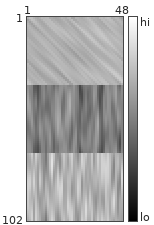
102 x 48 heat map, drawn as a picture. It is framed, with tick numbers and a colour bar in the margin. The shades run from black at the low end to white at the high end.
It is made of 3 by 1 panels. Panel 1,1: high, slanting down to the right, faint in contrast. Panel 2,1: middling, streaked downward. Panel 3,1: high, streaked downward.
